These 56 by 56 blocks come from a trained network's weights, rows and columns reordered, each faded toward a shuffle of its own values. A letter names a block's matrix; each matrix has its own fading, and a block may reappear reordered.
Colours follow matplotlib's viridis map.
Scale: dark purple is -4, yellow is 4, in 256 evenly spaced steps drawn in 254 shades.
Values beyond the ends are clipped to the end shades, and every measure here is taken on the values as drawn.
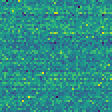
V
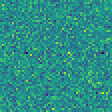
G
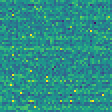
V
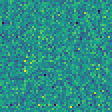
G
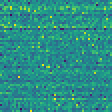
V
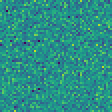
G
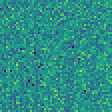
G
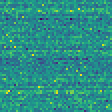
V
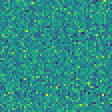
G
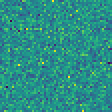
G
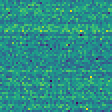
V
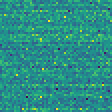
V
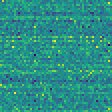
V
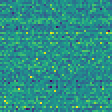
V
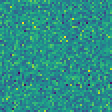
G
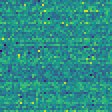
V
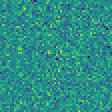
G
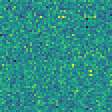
G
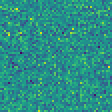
G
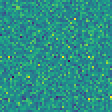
G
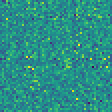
G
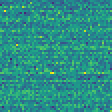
V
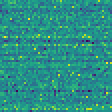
V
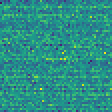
V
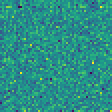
G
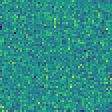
G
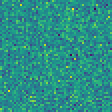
G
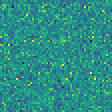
G
